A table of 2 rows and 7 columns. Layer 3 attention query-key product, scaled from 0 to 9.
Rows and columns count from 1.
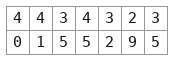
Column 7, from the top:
3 5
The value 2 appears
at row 1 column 6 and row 2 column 5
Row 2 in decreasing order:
9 5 5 5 2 1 0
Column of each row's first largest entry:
1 6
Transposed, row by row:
4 0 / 4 1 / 3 5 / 4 5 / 3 2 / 2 9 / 3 5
